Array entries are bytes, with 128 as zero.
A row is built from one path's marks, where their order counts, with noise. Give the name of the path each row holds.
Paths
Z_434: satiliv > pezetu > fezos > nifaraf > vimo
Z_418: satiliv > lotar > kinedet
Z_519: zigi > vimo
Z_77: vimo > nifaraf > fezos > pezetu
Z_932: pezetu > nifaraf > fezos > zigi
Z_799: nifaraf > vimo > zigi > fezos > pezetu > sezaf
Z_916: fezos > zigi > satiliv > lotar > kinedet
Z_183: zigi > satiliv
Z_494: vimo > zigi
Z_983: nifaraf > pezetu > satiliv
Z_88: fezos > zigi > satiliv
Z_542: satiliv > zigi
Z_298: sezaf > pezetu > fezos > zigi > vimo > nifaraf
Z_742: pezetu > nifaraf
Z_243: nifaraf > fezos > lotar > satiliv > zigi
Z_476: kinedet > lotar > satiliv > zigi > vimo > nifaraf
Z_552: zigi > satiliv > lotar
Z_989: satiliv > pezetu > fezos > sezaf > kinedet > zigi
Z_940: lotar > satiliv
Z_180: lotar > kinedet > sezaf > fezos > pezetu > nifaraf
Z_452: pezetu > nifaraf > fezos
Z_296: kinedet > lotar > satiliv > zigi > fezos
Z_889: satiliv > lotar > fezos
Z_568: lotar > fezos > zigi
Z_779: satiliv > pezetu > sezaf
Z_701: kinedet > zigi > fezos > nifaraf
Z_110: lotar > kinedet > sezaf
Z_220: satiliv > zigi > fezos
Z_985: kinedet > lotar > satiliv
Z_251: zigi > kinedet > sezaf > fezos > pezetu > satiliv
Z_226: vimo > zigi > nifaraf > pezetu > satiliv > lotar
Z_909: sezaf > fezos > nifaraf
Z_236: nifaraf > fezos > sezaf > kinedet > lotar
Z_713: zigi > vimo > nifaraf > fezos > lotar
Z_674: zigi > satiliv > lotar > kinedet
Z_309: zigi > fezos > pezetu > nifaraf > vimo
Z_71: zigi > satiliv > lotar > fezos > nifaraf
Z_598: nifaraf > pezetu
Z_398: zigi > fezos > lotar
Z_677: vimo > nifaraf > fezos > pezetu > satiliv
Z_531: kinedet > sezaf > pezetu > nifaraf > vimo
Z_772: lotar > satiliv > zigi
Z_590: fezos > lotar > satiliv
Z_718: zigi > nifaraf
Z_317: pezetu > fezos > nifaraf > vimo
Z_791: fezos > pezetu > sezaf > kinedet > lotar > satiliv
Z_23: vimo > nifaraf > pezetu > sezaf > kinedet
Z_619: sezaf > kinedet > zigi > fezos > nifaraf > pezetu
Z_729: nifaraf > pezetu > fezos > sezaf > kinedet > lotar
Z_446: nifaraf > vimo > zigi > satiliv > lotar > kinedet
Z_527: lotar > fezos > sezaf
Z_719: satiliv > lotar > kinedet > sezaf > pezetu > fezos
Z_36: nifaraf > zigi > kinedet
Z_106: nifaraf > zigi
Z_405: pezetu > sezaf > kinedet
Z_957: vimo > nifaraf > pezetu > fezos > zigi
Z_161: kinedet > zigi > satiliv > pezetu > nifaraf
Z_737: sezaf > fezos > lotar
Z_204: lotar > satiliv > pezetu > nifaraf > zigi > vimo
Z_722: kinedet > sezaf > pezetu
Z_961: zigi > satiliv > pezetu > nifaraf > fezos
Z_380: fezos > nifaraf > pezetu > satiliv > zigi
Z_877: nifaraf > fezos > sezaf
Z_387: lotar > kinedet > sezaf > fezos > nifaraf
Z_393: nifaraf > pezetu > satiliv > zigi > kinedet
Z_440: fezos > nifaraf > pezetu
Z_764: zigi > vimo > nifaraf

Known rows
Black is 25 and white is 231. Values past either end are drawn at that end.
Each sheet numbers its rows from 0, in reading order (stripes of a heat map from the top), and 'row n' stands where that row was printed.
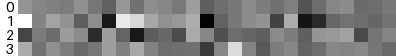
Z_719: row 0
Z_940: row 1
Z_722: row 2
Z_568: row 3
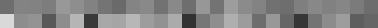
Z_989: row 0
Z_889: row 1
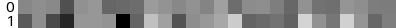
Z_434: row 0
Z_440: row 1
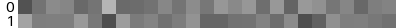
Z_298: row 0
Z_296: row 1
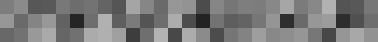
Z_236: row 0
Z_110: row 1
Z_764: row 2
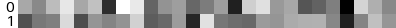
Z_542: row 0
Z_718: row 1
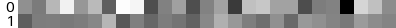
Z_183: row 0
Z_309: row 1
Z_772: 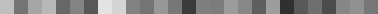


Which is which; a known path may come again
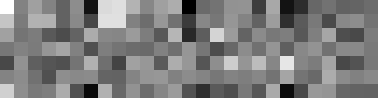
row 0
Z_940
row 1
Z_772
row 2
Z_527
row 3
Z_161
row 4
Z_909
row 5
Z_677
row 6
Z_985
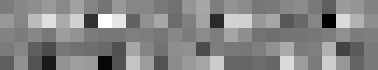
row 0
Z_961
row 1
Z_542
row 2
Z_989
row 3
Z_236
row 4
Z_440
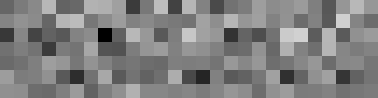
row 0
Z_764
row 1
Z_88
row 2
Z_598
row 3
Z_77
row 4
Z_251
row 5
Z_110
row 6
Z_243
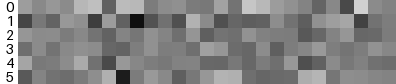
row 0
Z_220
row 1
Z_722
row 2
Z_719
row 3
Z_393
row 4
Z_296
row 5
Z_932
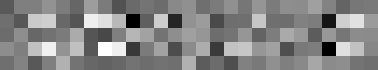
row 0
Z_619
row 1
Z_519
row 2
Z_983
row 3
Z_183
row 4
Z_701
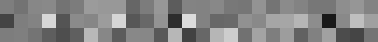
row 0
Z_713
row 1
Z_718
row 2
Z_737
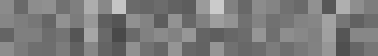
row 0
Z_398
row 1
Z_791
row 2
Z_23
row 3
Z_180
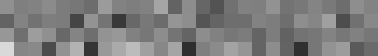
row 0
Z_446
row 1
Z_531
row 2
Z_204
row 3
Z_889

